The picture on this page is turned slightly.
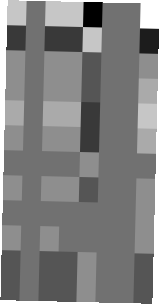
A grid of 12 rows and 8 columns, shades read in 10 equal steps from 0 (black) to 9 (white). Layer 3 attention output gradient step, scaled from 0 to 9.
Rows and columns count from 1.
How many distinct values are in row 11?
3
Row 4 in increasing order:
3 4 4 4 5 5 5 6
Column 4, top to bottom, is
7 2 5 5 6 5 4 5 4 4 3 3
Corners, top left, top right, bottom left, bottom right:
7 9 3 3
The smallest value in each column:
2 4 2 2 0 4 4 1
